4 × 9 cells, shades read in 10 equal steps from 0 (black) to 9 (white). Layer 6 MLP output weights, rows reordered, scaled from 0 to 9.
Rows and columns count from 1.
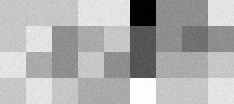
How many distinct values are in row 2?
6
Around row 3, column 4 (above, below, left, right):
6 6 5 5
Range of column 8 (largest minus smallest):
3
